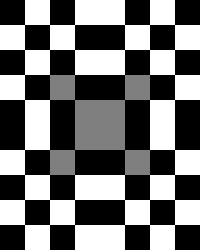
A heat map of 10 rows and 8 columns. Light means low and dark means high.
Mirror symmetry: left to right and top to bottom. Grain: checkered. Calmest part: centre. Slope: none.
